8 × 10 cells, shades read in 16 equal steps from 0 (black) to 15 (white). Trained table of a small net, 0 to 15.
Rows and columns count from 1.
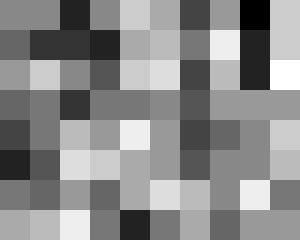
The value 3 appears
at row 2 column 2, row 2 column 3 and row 4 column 3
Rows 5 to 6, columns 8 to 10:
6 8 12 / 8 8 11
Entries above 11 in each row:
2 2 4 0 2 2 2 1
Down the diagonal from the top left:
8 3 8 7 14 9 11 6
